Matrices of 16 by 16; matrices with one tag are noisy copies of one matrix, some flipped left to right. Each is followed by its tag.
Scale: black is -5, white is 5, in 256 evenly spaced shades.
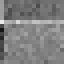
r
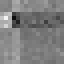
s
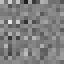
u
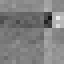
s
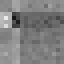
s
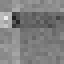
s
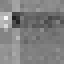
s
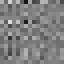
u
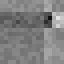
s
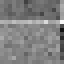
r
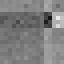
s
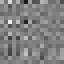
u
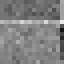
r
